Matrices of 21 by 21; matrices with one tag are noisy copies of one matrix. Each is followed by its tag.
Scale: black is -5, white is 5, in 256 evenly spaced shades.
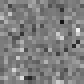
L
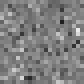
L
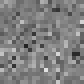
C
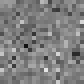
C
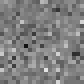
C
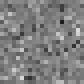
L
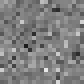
C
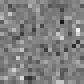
L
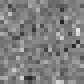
L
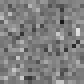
L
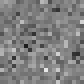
C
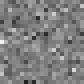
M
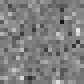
L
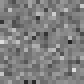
M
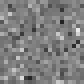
L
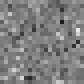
L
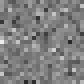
M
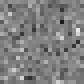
L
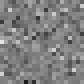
M
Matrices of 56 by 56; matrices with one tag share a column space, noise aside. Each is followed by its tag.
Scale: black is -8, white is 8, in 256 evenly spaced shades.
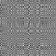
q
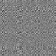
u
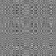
q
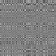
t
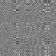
t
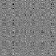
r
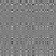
t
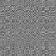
u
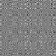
r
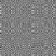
q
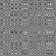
r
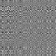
u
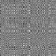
q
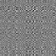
u
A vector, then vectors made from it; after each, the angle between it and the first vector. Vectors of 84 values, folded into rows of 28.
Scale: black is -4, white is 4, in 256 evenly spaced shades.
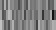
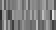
nearly opposite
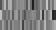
partly aligned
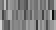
nearly parallel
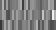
nearly opposite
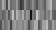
orthogonal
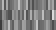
nearly opposite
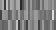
partly opposed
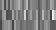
nearly opposite
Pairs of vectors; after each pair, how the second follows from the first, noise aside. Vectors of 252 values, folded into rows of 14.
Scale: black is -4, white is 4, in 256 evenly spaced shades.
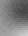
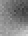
copied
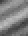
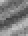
negated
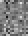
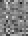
negated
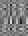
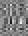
negated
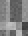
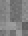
shrunk
